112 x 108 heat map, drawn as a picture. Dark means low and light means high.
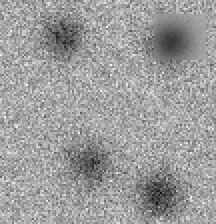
No single row or column stands out from its neighbours. No overall slope runs across the table. There are four dips. The top right is the calmest part. The halves do not mirror each other. In the top right lies a patch that is calmer than the rest.
